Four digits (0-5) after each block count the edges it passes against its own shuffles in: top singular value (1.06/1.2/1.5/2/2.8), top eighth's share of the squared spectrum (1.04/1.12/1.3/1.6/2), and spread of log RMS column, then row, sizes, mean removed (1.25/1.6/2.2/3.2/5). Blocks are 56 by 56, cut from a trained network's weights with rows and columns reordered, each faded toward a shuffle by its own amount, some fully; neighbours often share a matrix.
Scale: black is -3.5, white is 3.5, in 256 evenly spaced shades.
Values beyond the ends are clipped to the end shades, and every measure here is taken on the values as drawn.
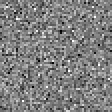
0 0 0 0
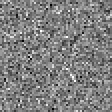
0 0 0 0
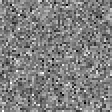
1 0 0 0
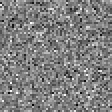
1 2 1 0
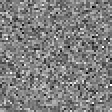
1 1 0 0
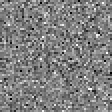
0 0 0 0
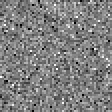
0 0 0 0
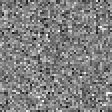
2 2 0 1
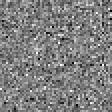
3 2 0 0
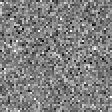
0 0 0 0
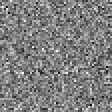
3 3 0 1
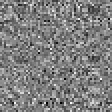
3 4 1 2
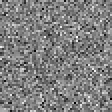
1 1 0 0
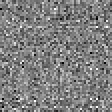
3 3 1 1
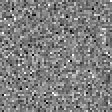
1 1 0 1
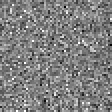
2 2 0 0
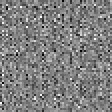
3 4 3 1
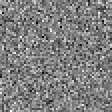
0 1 0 0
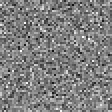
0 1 0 0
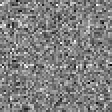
2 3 1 2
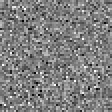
2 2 0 0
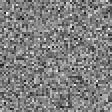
2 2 0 1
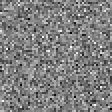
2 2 0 0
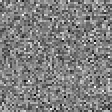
2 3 1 0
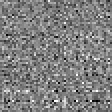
3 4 2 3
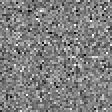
1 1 0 0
